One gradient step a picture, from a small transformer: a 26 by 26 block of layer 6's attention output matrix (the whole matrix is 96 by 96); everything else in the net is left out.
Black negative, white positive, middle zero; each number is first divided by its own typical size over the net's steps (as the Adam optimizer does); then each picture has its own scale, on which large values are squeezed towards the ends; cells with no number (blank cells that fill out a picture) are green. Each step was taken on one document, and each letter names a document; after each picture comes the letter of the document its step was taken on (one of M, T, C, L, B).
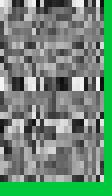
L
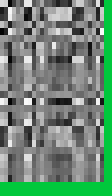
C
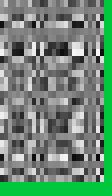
L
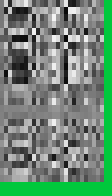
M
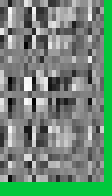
C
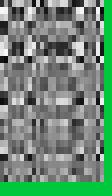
L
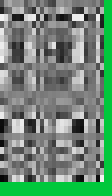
L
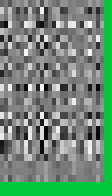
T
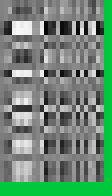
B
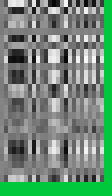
M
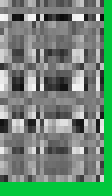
L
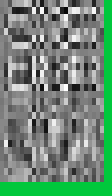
M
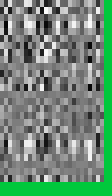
T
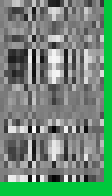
M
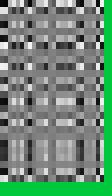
L
